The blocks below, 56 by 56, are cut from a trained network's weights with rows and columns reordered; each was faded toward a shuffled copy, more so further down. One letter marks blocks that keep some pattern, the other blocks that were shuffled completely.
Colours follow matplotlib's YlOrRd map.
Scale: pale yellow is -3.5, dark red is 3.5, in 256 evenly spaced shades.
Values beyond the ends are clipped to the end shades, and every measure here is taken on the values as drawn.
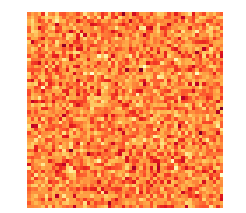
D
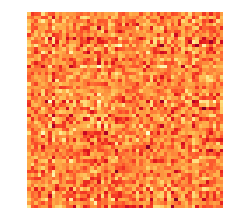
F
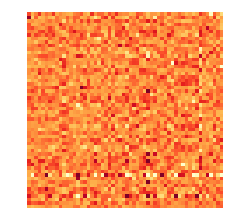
F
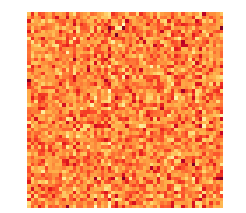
F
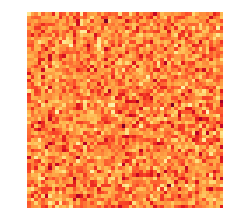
D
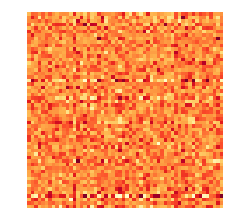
F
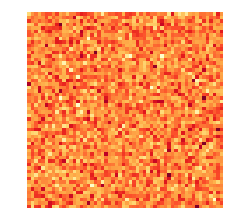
D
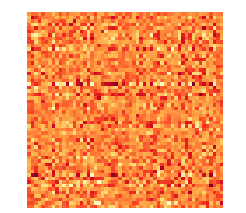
F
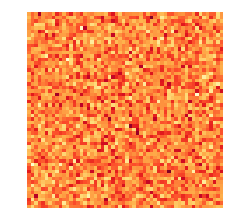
D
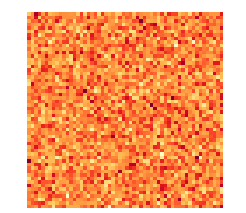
D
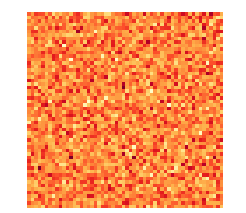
D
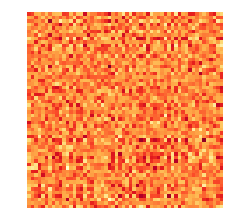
F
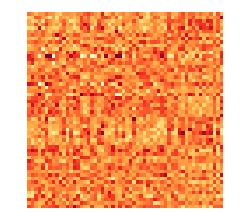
F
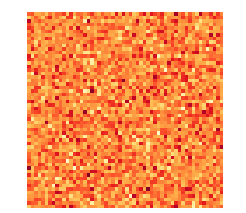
D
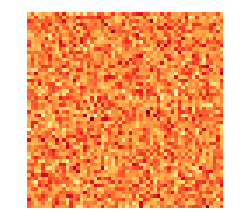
D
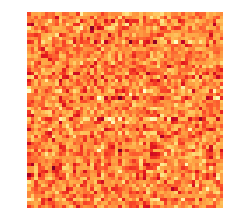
F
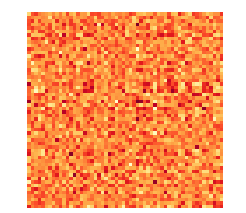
F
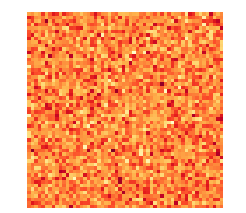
D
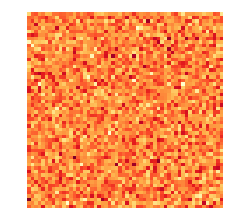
D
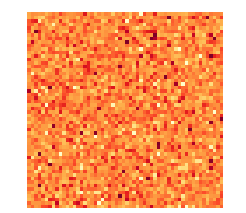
D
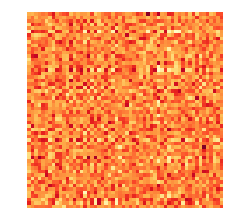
F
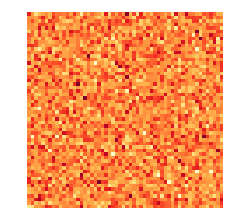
D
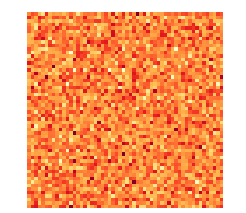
D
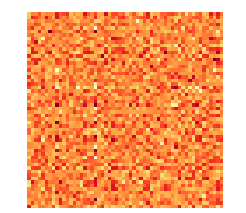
F
